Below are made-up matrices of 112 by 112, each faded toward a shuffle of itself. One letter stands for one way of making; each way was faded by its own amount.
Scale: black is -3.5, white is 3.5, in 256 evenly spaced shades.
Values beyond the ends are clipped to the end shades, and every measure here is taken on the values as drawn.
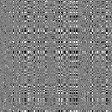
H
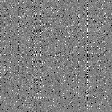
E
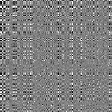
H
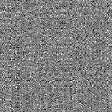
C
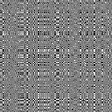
H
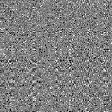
C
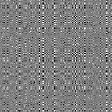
H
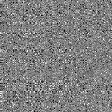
C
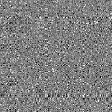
C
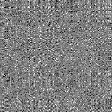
C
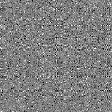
C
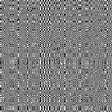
H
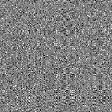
C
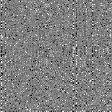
E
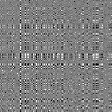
H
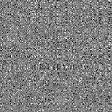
C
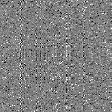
E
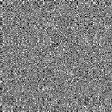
C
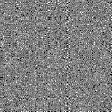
C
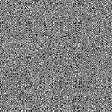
C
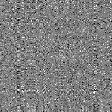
C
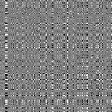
H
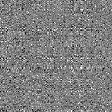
C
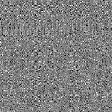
C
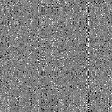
E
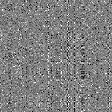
E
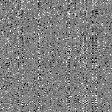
E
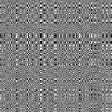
H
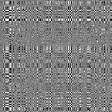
H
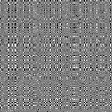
H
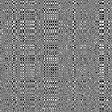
H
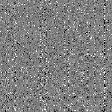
E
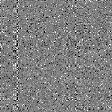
E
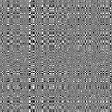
H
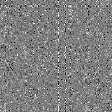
E
